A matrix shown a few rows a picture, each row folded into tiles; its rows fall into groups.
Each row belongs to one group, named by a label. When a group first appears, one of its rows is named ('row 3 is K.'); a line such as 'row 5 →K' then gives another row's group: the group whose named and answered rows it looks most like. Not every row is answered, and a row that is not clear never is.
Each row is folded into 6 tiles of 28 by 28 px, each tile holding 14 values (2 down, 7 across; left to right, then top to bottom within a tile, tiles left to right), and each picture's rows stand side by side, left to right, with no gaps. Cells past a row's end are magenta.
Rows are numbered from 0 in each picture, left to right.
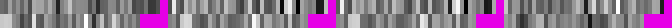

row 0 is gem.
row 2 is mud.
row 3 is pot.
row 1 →mud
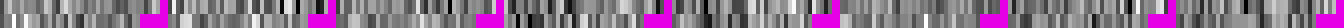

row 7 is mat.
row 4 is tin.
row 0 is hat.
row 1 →mud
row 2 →mud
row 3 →tin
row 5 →gem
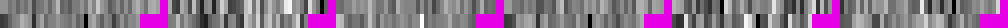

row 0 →mat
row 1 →tin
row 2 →gem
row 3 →mat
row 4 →mat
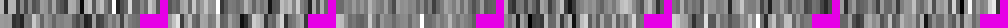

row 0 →pot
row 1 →gem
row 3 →tin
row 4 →gem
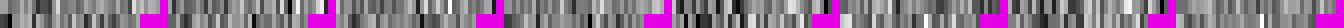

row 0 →mat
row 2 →pot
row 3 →mat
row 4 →tin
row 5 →gem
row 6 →tin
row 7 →gem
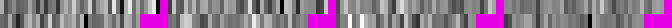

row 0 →pot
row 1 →mud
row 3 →mat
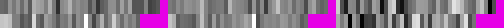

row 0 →gem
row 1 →gem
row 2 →tin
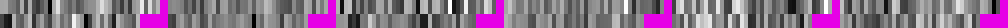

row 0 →mat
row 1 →mat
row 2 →pot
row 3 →mud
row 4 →hat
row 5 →tin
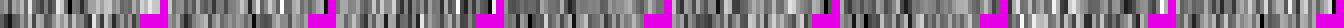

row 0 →mat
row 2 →mud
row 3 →tin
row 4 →tin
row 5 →tin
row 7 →pot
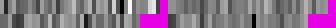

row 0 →pot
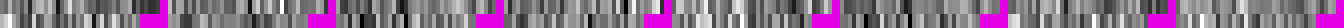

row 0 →gem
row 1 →pot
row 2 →tin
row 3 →pot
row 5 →tin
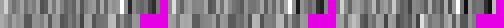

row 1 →mud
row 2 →mud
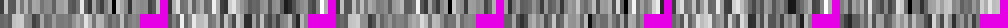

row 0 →mud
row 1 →hat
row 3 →pot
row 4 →hat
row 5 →mat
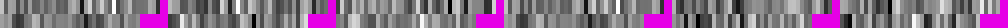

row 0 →pot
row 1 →mat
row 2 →mud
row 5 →mat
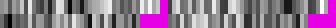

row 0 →mat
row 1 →hat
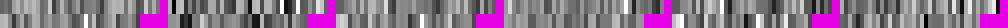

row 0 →gem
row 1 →pot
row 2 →gem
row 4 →gem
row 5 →pot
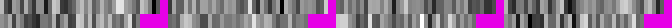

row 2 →gem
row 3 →tin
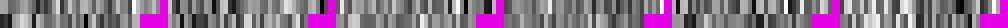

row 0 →mat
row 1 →tin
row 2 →mud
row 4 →pot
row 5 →hat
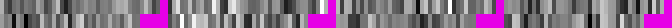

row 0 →tin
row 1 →hat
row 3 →mat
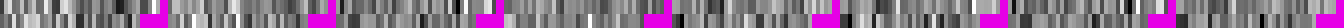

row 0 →hat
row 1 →hat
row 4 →mat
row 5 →mat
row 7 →mat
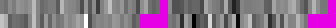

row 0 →gem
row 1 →tin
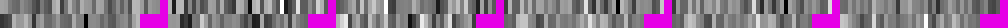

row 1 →pot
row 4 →mud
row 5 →gem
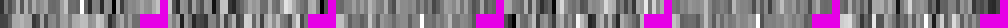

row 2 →gem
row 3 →mat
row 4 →gem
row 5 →gem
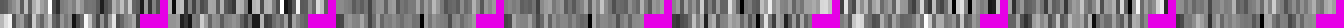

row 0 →gem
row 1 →pot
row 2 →mat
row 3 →mat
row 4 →mat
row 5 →mud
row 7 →mat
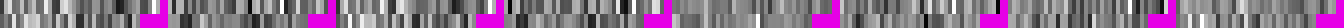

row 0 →hat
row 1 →pot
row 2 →hat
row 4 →gem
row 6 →mud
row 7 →hat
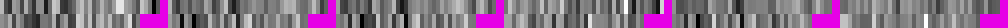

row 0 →tin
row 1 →tin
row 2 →tin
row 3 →mud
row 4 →tin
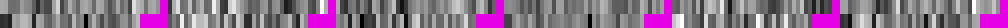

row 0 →mat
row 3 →mat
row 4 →gem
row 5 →mat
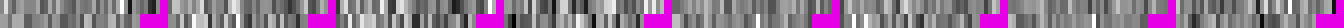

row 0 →mud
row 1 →hat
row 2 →hat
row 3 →mat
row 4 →gem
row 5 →hat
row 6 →gem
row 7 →pot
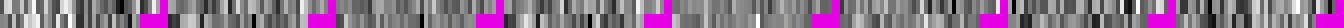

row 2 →mat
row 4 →gem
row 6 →pot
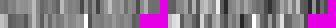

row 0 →gem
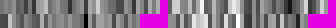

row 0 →mat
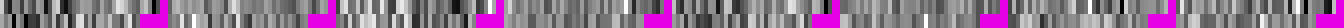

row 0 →tin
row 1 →hat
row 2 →hat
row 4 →tin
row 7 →mud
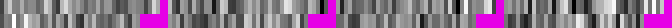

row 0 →hat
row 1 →tin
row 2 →pot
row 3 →mat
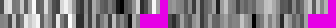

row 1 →mat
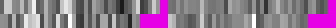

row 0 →hat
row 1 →gem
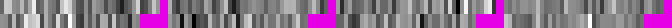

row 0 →hat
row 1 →tin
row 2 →pot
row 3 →gem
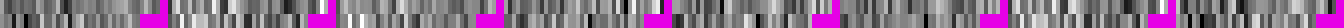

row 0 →tin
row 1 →hat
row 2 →hat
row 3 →pot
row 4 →mat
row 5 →mat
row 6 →hat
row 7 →tin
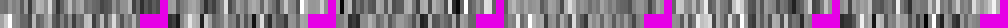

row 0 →gem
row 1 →mat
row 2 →pot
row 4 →hat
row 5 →mat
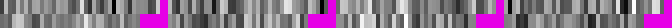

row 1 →tin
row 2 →hat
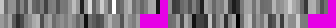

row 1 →tin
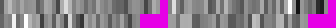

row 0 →hat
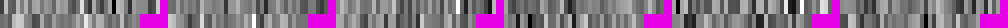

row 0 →mud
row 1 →gem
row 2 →mud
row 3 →tin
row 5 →mat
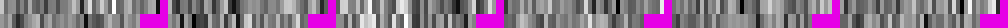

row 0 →pot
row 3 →mud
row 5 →pot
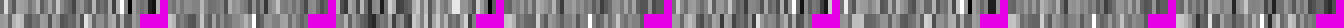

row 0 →mud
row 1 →gem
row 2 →tin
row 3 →gem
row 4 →mud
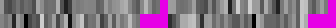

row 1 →mat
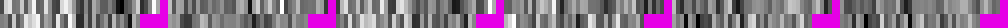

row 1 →pot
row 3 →gem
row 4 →tin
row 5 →tin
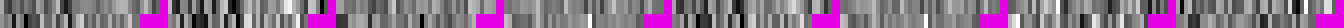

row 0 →tin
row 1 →tin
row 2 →mat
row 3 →gem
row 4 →tin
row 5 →gem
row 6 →gem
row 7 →pot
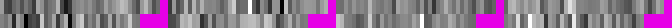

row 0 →tin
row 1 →mud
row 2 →gem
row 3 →hat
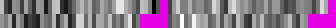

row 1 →hat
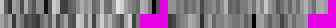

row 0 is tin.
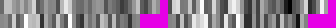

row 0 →hat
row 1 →hat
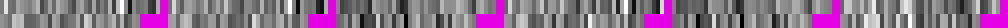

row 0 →mud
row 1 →mud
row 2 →tin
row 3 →mud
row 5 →hat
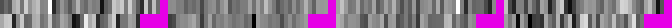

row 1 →mat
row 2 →mud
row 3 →tin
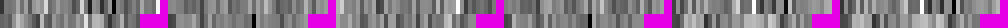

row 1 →mat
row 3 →mat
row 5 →mud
